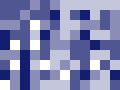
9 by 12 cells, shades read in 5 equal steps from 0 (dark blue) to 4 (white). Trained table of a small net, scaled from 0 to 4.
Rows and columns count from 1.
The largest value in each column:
4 4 2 4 4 3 4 3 3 4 3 3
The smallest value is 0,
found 14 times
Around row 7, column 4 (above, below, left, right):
2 2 0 4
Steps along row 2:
same up down same down up down down up down up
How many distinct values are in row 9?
5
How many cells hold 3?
28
